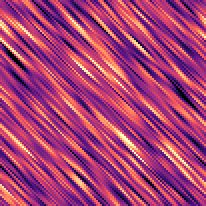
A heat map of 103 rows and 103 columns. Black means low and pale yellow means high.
Overall the values sit about 50% of the way up the scale. There is no overall slope. No row or column stands out. The grain runs diagonally down to the right. The histogram is bell-shaped. No seam splits the table. Neither half mirrors the other.
